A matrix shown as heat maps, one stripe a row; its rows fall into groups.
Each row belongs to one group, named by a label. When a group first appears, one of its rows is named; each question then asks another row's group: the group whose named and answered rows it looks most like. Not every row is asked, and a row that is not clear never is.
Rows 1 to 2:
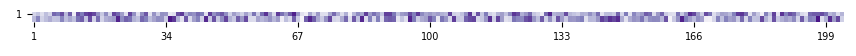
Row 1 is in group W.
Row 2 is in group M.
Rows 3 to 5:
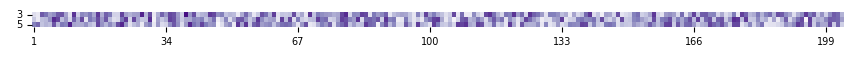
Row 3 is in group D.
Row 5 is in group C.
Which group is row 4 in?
C
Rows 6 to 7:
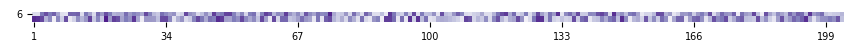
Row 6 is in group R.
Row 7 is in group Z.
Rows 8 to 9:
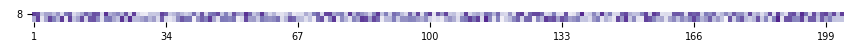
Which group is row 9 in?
W
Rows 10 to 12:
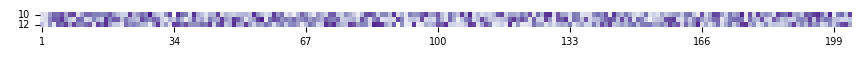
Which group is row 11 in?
R
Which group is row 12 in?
C
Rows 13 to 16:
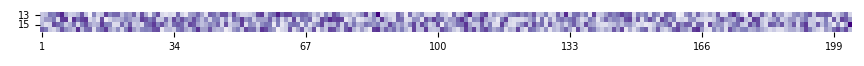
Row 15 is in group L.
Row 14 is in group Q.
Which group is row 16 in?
C
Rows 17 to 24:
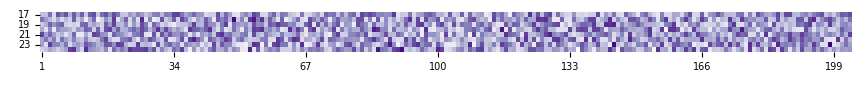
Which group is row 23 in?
D
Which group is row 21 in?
Z
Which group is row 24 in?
M
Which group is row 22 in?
L
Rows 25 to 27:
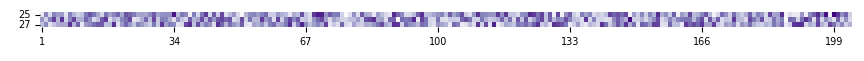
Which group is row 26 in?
L
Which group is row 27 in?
W
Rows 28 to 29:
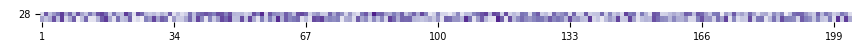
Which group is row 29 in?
L
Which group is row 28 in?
W
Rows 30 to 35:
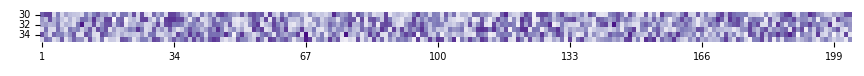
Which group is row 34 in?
L
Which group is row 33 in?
W
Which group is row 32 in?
D
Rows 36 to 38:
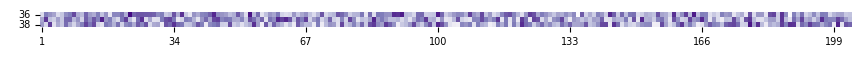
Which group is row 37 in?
W
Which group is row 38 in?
D
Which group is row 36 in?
M
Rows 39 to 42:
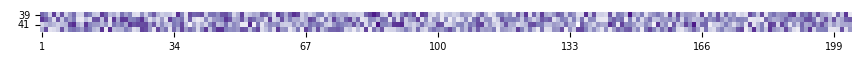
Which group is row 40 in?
Z
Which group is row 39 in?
L
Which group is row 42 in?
Q
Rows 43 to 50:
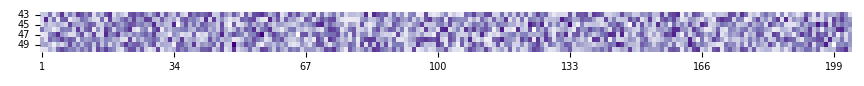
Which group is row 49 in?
M
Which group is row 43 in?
C
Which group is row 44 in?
Q
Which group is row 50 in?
C
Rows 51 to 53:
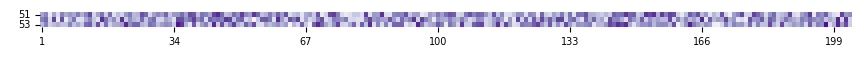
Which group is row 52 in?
L
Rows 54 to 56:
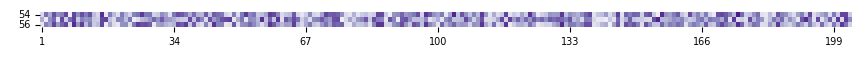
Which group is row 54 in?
Q
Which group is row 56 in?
Q
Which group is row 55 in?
L
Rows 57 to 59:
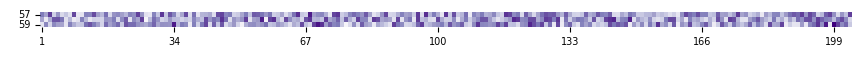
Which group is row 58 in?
R
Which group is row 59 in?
M
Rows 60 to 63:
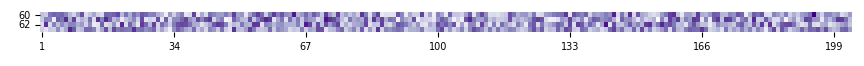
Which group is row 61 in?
C
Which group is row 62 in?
Q
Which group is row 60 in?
R
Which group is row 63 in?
M
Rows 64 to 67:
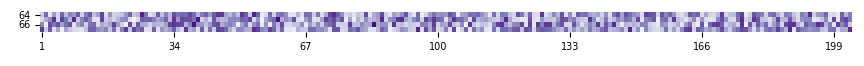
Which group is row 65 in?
Q
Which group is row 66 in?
D
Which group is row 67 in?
Z
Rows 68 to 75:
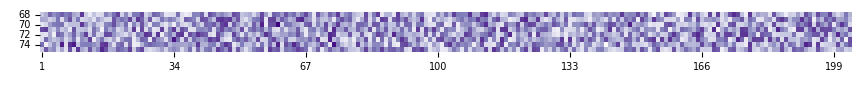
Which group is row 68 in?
R
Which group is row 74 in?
L
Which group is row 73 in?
Q
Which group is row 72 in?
C
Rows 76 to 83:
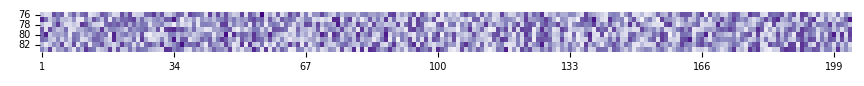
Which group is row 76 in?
L
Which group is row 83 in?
D
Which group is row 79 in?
D
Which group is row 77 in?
Z
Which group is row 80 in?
Z
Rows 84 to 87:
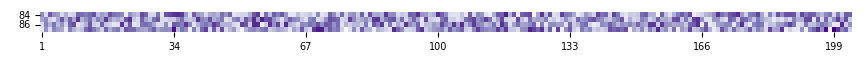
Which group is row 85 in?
C
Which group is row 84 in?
D
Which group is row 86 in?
Q
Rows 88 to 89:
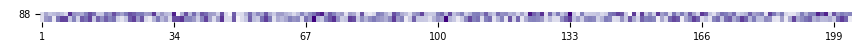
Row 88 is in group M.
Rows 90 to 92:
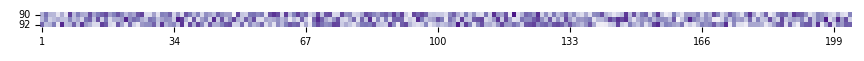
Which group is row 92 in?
L
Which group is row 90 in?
W
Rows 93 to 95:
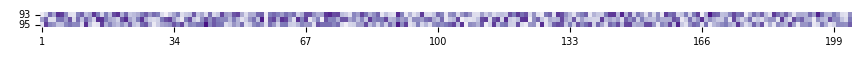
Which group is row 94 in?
W
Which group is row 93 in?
R
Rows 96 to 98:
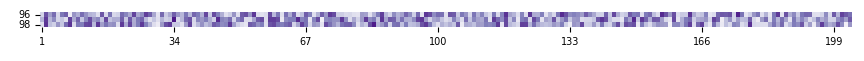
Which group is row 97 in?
W
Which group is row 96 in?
Q
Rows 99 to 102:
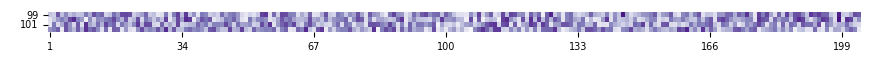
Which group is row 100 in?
D
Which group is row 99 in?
D
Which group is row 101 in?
W
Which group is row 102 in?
C
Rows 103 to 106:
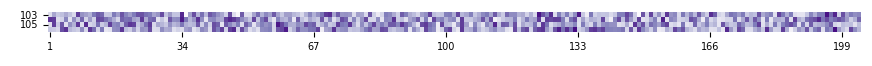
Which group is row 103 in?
M
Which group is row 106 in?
R
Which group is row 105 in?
W
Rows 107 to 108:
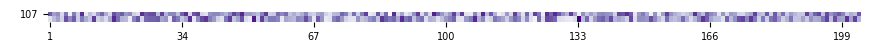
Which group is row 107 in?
Z
